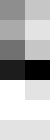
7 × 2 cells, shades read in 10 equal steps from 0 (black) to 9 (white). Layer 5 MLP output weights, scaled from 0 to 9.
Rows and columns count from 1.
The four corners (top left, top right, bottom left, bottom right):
5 7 8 8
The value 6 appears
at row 2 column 1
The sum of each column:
42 47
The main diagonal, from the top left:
5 8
